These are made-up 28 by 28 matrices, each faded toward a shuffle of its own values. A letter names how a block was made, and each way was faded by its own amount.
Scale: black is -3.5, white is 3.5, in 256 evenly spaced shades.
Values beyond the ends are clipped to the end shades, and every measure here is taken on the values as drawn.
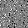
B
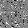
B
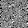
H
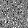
H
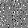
B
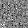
H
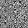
H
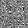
H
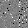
B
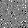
B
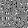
B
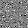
B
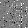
B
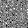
H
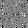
B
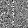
H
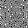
B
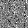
H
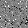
B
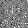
B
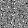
H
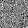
H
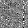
H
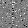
B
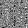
H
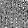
H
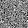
H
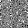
H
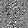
H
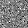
H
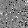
B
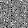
H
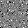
B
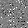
B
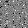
B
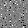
B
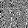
H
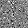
H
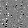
B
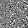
H
